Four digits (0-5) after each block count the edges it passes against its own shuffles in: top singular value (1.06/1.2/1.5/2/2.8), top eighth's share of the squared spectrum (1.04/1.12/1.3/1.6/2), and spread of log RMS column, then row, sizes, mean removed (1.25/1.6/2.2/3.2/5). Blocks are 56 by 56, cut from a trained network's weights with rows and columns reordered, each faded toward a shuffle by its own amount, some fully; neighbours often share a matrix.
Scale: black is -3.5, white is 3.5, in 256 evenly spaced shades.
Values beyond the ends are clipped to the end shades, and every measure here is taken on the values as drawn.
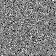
0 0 0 0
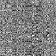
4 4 1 3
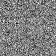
1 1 0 0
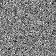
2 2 0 0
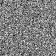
0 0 0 0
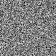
2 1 0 0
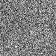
0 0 0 0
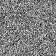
0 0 0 0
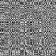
4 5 2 3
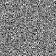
3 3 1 1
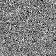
0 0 0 0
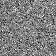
0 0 0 0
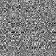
3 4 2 2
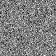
0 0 0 0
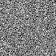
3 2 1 1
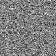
3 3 0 1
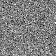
0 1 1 0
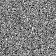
0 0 0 0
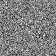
1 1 0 0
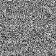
3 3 1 2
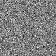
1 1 0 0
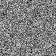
2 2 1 0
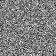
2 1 0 0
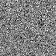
2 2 1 1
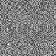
4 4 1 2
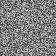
1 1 0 0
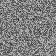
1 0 0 0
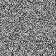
3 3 0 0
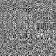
3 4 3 2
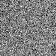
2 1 0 0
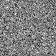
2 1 0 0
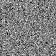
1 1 0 0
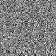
3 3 0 2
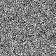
2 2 0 0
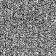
3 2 0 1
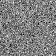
1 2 0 0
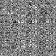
3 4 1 2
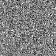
2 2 1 1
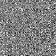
3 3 0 2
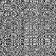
4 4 1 3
